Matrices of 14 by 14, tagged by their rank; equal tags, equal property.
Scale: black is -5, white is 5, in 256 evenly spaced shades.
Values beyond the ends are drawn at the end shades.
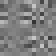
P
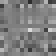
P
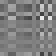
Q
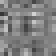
P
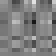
Q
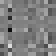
P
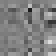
P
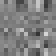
P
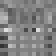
P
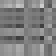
Q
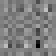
P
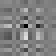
Q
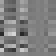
Q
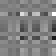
Q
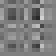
Q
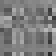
P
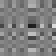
Q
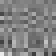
P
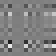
Q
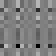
Q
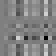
Q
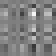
Q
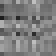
P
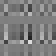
Q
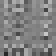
P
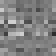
P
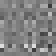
P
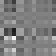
Q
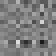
P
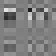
Q
